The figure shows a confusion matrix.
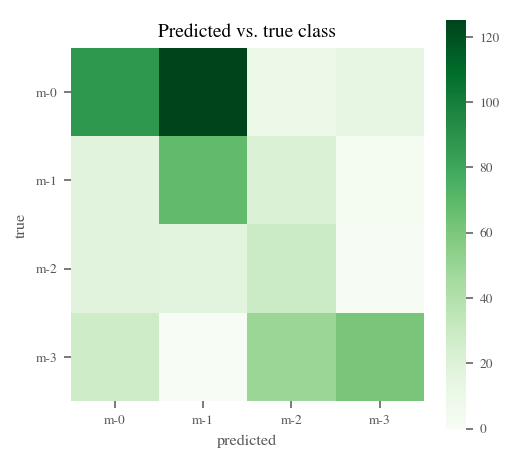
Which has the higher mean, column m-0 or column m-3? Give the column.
m-0
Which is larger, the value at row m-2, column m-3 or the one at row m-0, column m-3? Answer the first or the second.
the second
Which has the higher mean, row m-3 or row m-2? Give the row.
m-3
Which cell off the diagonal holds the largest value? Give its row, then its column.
m-0, m-1
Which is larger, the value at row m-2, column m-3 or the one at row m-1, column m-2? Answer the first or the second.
the second
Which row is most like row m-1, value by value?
m-2
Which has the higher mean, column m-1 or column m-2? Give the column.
m-1
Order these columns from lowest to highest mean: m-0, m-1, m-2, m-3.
m-3, m-2, m-0, m-1
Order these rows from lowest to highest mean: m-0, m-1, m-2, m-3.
m-2, m-1, m-3, m-0
